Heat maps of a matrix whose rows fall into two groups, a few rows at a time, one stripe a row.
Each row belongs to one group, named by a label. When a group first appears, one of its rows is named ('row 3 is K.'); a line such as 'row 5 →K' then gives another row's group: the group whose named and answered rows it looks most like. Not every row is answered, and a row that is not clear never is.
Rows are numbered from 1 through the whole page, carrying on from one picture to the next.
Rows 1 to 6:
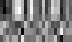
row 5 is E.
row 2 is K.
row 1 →K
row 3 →K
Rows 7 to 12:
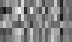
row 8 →K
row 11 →K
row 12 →K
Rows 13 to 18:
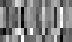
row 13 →K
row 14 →E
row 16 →E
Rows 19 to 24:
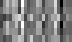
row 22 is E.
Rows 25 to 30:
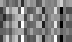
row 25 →E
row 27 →K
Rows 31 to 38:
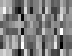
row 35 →E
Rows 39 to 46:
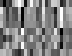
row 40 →E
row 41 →E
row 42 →E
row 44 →K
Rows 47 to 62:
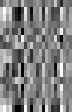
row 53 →K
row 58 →K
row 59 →E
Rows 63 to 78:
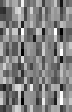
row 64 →K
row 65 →K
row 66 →E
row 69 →E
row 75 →K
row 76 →E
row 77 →E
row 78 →K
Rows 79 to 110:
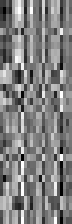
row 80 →K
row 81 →K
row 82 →K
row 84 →K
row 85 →K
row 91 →K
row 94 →E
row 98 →K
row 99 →K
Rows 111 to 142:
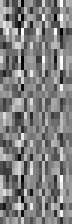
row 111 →E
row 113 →E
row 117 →K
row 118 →E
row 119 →E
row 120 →E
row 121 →K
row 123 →E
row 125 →K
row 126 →K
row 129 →E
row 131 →K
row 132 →E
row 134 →K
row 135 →K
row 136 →E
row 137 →E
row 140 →K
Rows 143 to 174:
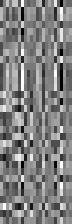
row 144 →E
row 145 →E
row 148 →E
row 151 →E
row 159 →K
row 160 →K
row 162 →K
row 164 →E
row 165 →K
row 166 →E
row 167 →E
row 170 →E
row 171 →K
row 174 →E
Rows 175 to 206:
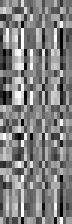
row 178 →E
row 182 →K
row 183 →K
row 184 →K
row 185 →E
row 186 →K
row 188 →K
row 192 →E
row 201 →K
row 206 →E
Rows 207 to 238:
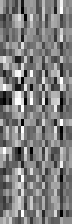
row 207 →E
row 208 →E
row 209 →K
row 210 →K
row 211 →E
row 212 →E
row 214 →K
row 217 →K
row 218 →E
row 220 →K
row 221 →K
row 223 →K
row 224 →E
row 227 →K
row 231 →K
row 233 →K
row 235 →K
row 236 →K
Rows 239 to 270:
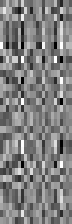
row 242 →E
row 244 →E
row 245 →E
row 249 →K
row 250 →E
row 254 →E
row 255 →K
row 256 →K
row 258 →K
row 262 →E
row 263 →K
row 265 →K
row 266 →E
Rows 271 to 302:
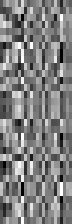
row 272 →K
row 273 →E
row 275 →E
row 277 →K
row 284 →K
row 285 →K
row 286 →K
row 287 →K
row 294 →K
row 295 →K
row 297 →E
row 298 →E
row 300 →K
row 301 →K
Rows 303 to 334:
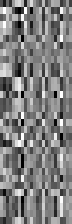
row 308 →E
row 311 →E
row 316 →E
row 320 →E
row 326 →E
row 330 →K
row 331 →E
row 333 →E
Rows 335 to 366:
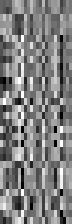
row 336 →K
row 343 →K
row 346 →K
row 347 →K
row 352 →K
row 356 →K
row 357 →K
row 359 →E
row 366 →K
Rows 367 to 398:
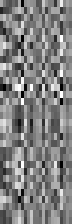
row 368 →K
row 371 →K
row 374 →E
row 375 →K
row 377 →E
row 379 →K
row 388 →K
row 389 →K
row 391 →K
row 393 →K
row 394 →E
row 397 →K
